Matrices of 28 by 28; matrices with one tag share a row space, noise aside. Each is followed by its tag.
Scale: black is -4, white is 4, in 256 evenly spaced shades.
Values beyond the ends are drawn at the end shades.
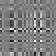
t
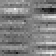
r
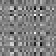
t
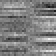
r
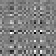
t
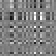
t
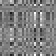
t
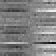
r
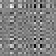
t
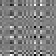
t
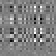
t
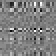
t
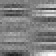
r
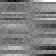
r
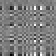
t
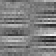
r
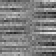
r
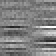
r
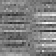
r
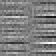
r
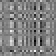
t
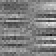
r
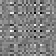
t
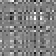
t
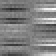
r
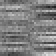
r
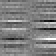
r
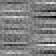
r
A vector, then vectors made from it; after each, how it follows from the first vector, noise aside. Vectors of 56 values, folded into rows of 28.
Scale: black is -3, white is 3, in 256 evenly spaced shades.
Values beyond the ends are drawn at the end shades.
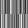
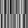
sign-scrambled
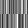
reversed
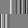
partly zeroed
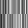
sign-scrambled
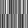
reversed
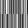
reversed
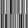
negated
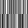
reversed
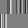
partly zeroed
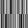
negated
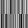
negated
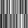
sign-scrambled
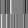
partly zeroed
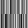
negated
